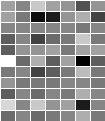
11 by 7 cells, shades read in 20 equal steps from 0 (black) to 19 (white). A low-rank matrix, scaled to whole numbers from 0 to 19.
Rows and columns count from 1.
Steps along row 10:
down up down up down up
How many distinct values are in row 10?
6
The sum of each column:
118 107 100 97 112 107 101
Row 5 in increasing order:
7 9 11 11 12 12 12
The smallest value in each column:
7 8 1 2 9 0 5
